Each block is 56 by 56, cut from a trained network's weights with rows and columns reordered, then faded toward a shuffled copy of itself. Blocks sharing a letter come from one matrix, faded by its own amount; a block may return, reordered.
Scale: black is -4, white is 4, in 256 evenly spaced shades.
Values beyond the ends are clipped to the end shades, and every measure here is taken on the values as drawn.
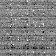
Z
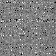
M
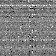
Z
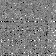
M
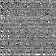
Z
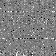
M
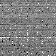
Z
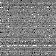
Z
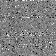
M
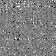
M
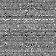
Z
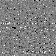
M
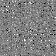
M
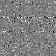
M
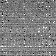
Z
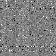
M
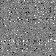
M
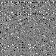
M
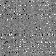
M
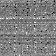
Z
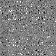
M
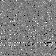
M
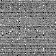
Z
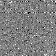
M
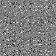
M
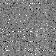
M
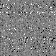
M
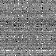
Z
